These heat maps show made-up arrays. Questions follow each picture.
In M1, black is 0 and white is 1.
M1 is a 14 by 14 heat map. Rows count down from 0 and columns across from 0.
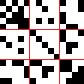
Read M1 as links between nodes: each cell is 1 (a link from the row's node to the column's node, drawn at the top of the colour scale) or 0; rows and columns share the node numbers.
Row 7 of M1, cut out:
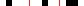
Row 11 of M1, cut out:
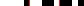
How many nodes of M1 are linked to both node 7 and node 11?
6
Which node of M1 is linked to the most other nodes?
node 9
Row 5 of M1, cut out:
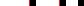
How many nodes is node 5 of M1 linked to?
11
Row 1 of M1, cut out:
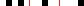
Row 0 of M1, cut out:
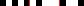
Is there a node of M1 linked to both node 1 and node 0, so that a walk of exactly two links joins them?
yes
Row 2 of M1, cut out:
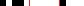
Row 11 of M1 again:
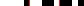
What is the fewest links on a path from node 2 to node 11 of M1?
1
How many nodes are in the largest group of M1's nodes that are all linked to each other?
7
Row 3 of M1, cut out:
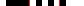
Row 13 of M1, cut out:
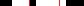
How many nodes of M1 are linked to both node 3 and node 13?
2
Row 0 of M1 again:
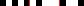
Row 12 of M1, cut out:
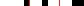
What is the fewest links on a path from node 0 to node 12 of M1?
1
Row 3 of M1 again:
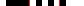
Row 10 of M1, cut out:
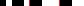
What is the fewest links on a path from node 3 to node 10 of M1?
2
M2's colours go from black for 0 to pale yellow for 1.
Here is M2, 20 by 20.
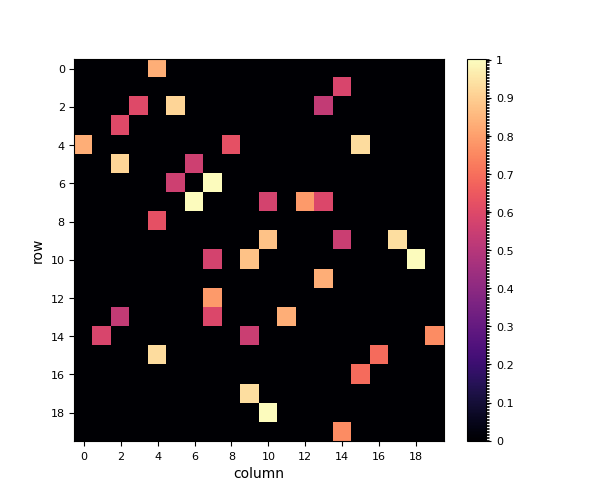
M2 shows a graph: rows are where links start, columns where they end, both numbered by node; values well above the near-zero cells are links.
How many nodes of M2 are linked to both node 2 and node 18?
0
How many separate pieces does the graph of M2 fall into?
2
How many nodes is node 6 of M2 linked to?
2
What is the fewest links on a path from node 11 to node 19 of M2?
6
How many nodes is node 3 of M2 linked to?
1
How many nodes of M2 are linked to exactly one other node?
10
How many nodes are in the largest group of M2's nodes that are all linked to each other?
2
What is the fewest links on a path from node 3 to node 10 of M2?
4
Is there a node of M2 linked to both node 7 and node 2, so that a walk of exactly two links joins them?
yes
